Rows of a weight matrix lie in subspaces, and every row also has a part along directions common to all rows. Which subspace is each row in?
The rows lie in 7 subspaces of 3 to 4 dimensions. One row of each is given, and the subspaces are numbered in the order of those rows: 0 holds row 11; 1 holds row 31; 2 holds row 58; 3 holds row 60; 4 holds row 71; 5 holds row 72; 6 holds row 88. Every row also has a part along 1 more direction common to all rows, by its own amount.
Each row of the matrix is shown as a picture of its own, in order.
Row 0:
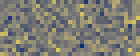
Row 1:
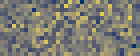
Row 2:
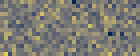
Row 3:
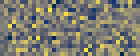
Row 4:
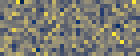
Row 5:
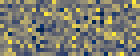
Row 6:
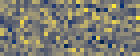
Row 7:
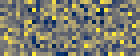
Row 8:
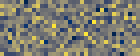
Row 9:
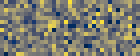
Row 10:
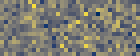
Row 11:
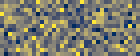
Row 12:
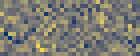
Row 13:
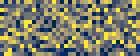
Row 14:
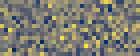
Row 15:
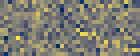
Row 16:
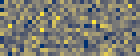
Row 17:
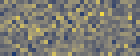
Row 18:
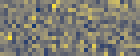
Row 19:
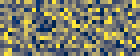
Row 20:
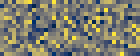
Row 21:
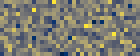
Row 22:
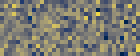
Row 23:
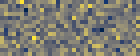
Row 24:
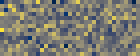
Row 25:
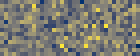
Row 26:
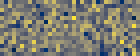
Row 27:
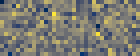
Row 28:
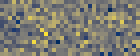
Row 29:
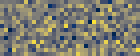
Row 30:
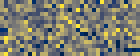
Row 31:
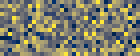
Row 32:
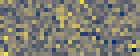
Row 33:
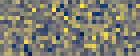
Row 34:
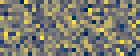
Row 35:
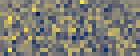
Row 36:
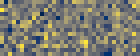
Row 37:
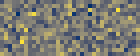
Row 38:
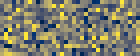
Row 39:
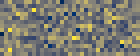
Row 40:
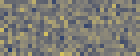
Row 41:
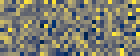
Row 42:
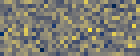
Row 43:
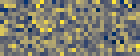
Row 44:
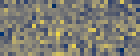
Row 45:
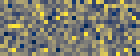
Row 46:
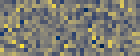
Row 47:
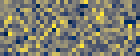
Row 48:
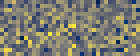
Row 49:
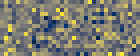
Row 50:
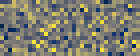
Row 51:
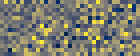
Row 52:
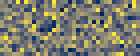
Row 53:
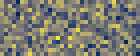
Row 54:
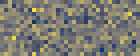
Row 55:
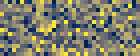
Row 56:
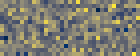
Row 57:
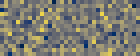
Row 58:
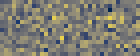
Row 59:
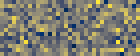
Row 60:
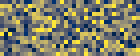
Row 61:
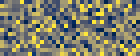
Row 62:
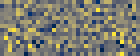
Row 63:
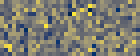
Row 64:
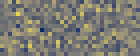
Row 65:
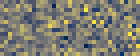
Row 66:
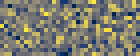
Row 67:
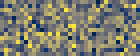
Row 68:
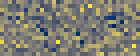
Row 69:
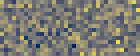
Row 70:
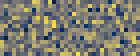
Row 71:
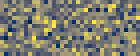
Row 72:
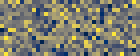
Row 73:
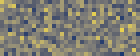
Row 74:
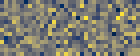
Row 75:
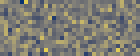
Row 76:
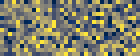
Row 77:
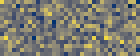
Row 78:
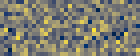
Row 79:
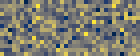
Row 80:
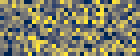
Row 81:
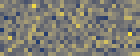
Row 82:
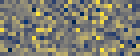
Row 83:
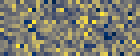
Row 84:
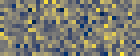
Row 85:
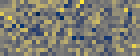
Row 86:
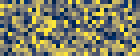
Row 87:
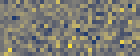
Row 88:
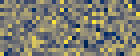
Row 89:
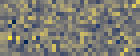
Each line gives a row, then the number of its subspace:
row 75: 2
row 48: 1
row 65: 5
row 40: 4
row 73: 6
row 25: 5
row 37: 4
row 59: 1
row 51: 3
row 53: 1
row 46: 4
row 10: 5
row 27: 6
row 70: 4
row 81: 0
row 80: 3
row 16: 6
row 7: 3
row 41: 1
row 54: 3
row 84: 3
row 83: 3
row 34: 2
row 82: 0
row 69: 1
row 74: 1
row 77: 6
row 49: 6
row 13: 6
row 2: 6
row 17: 0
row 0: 0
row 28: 2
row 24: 3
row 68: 2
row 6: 4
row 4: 5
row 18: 1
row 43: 5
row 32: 5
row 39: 3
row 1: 0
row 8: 0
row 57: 6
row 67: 1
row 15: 5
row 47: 0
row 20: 0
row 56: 4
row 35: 0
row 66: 4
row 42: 3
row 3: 1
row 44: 1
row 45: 6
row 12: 0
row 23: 2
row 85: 0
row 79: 0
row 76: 1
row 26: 6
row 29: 2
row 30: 5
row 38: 4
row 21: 4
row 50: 2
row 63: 4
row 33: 1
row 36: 6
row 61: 2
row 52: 5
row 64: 2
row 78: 2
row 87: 3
